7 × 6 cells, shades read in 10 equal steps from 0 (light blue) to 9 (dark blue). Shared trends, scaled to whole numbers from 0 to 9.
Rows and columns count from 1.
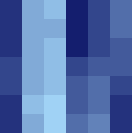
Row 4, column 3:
1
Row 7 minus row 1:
0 0 -1 -4 -3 3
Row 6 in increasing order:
0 1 5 6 8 8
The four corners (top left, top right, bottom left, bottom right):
8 5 8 8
